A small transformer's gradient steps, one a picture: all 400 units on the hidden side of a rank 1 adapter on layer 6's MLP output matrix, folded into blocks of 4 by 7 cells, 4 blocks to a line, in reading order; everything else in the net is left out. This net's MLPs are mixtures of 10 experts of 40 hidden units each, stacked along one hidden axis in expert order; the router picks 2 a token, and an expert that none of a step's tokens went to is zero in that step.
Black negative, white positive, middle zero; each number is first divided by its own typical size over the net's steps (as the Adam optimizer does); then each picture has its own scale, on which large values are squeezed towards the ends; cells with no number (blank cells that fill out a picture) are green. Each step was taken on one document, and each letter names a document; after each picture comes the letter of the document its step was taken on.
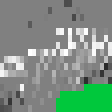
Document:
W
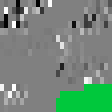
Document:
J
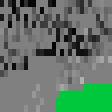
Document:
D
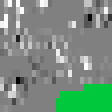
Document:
J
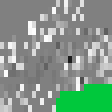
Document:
W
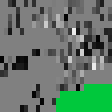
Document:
D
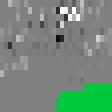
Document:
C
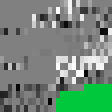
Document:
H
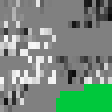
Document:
J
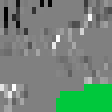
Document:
J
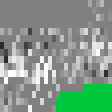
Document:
W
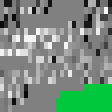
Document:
J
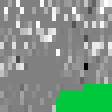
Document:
W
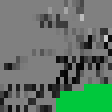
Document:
H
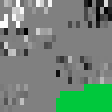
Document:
J
